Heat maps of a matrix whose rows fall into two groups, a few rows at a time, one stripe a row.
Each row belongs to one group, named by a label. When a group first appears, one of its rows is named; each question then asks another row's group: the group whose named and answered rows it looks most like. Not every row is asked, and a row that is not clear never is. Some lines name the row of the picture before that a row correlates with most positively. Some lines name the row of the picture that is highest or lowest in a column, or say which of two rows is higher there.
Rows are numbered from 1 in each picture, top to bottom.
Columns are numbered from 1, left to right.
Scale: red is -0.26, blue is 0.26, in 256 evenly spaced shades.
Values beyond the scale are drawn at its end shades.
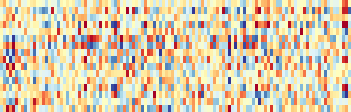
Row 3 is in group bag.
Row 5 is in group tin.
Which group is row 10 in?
bag
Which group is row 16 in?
bag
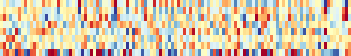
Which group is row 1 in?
tin
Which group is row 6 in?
bag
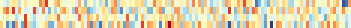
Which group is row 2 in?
bag
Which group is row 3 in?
tin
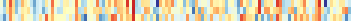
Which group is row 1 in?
tin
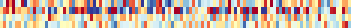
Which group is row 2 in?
bag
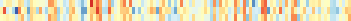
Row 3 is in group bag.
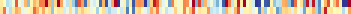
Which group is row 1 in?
tin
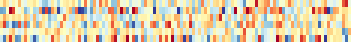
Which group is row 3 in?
bag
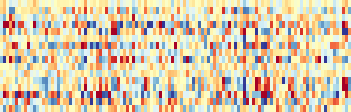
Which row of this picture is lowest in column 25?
2
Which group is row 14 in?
bag
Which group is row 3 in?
tin
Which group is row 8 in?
bag
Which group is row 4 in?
bag
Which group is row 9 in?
tin
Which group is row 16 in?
tin
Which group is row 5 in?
tin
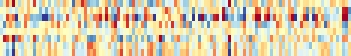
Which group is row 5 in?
tin
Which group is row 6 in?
bag
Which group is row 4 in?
tin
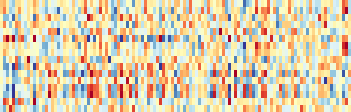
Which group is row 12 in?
tin
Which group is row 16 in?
tin
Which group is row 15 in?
bag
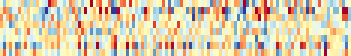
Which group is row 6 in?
tin
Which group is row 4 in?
tin
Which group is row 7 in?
tin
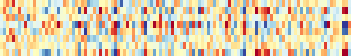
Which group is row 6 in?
bag
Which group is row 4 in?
tin
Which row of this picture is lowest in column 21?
4
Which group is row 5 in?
tin
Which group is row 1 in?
bag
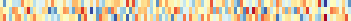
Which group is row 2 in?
bag
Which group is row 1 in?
tin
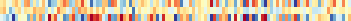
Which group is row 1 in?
bag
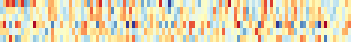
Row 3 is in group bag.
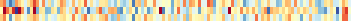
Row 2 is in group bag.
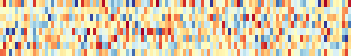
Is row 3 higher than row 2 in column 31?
Yes
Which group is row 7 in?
bag
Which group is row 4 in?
tin
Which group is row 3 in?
bag
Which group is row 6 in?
tin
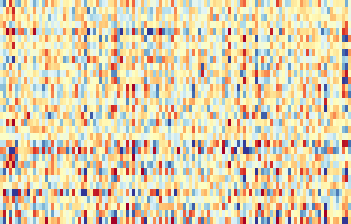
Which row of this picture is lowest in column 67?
22
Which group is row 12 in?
tin
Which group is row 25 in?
tin
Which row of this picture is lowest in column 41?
9
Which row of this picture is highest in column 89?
17
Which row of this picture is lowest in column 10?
17
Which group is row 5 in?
bag
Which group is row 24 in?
bag
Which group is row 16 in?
tin
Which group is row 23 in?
tin
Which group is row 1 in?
tin
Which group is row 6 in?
tin
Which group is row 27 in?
bag
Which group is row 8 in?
tin
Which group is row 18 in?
bag
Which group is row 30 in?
tin
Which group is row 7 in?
bag
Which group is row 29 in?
bag
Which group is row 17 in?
bag
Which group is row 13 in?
tin
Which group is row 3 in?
bag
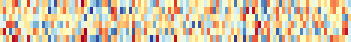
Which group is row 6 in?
bag
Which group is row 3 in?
tin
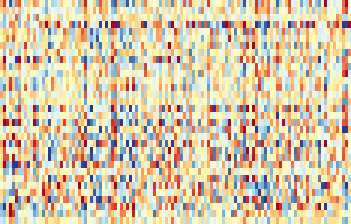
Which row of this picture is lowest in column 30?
25
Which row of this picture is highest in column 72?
16
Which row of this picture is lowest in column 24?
4
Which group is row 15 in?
tin
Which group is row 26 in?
bag
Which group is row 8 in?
tin
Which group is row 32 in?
tin
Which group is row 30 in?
tin
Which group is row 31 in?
tin
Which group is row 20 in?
bag
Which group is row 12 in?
tin
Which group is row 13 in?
tin
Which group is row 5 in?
bag
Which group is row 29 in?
bag
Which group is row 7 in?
bag
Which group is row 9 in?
bag
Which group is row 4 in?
tin
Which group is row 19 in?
tin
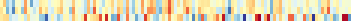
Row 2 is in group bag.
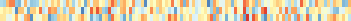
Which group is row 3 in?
bag
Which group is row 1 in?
tin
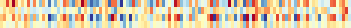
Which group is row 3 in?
bag
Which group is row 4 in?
bag
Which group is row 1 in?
bag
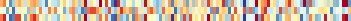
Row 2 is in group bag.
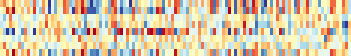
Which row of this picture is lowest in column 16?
4
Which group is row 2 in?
bag
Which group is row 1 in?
bag
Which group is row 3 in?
tin
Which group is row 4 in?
tin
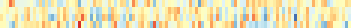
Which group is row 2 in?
bag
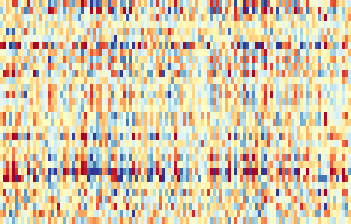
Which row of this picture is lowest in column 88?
7
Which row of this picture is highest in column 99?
25
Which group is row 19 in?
bag
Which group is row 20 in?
bag
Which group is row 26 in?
bag
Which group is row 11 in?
bag
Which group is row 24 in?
bag
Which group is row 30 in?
tin
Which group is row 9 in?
bag
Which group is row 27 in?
bag
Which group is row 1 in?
bag
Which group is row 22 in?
bag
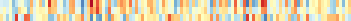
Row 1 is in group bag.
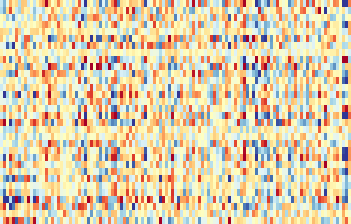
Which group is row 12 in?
tin
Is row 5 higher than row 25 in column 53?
No
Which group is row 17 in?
tin
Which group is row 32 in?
bag
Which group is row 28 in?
tin
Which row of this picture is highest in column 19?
6
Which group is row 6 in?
bag
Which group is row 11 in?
tin
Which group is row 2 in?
tin
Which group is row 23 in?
tin
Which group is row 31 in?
bag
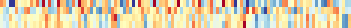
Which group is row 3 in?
tin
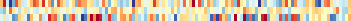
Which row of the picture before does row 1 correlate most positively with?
1
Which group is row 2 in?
tin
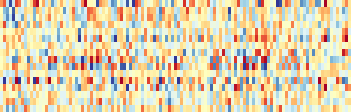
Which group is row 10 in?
bag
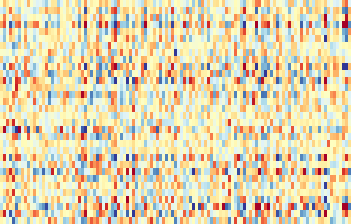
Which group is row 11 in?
bag
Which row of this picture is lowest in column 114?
26
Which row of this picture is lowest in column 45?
25
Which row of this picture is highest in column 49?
10
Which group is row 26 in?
bag
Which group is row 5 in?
tin
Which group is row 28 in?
bag
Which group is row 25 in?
tin
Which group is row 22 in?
bag
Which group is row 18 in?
bag
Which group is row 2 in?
tin
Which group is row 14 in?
bag
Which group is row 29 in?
tin
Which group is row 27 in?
tin
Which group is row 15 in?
bag
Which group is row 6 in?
tin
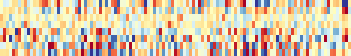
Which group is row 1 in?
tin
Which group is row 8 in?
bag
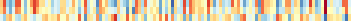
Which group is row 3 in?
tin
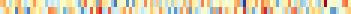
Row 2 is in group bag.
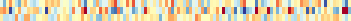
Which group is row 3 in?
bag
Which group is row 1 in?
tin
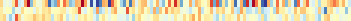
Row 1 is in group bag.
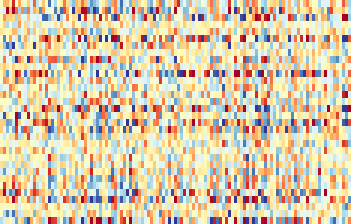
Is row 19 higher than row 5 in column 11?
Yes
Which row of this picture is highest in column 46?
27
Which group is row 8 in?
tin
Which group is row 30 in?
tin
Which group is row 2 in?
bag
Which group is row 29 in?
bag
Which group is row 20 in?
bag
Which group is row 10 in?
bag
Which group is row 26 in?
bag
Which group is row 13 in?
tin
